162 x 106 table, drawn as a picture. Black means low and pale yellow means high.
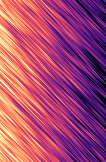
On average the colour sits 50% of the way up the scale. Streaks slant down to the right. Values rise toward the left.
